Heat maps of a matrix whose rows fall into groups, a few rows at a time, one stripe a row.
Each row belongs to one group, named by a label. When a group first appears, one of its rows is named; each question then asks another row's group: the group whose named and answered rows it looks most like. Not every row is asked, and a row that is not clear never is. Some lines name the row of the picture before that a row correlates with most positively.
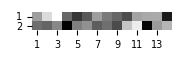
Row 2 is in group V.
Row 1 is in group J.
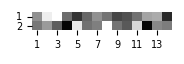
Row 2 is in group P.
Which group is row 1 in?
J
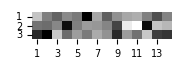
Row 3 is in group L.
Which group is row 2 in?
V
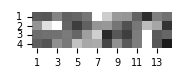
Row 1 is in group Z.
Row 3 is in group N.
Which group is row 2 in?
J
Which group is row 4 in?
N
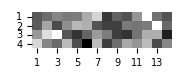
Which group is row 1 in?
N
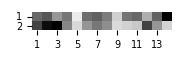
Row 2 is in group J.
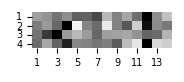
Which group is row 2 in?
P
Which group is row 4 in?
V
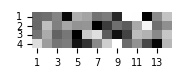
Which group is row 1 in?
V
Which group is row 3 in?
N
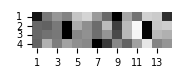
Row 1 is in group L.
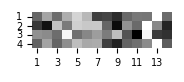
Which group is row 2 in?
L
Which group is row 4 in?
L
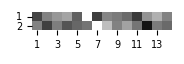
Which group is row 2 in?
Z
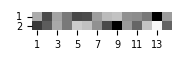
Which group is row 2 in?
L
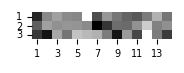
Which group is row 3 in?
L
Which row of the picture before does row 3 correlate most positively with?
2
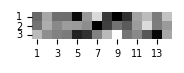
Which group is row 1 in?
N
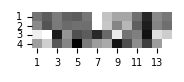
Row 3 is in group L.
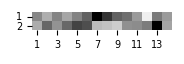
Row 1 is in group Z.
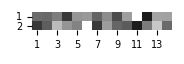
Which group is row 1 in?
V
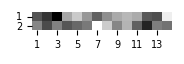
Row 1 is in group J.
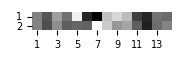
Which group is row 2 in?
Z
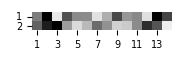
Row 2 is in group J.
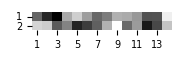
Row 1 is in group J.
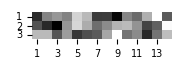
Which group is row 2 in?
J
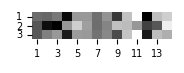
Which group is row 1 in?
V
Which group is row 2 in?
J
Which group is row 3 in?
V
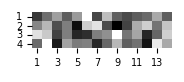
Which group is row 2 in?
N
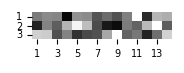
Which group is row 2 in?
L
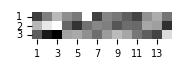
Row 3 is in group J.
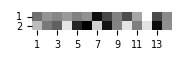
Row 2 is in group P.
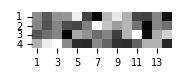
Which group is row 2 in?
Z
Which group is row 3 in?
V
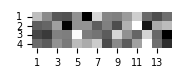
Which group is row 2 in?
V
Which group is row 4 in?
N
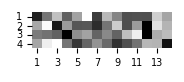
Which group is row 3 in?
V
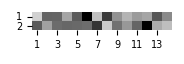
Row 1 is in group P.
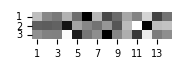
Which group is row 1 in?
P
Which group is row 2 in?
V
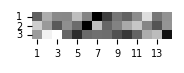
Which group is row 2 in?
P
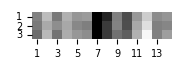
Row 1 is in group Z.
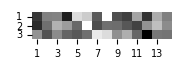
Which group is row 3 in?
Z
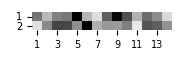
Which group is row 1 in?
N
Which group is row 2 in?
P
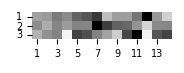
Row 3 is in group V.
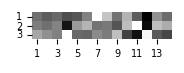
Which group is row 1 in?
Z
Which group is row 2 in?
V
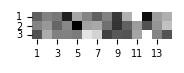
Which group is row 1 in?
V
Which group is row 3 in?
N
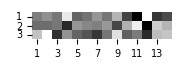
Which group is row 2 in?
V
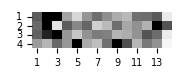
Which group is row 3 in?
J
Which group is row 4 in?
N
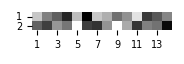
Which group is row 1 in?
P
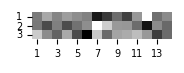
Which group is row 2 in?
Z
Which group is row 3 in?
P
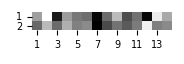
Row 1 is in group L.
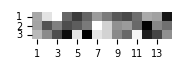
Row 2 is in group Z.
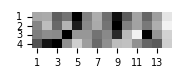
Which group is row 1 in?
N
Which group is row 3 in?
V
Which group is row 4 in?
J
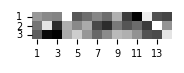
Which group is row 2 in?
L
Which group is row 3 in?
J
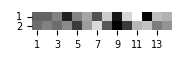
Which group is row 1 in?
V
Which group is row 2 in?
N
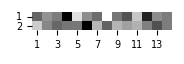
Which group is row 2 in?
P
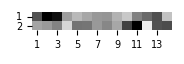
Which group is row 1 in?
J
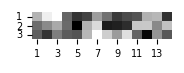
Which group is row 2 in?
N
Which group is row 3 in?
Z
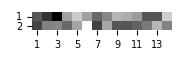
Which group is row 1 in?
J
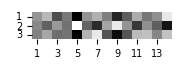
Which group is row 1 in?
N
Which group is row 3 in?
N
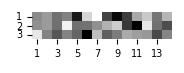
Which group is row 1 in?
N
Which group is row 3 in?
P
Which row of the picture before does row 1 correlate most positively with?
3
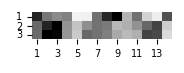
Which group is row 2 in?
J
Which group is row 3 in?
J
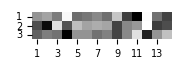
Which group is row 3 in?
V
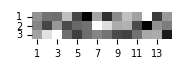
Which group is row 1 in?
P
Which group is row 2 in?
Z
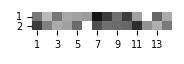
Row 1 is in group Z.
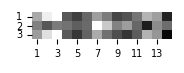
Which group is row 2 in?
Z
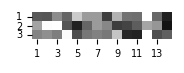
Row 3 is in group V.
